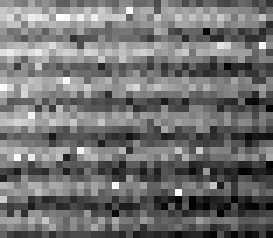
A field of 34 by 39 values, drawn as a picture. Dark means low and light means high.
Stripes: horizontal, repeating 7 times. Ninth with the lowest average: bottom right. Slope: up to the top left.
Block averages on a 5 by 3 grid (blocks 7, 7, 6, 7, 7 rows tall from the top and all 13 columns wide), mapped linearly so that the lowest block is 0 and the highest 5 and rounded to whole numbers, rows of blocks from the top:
543
542
421
321
210
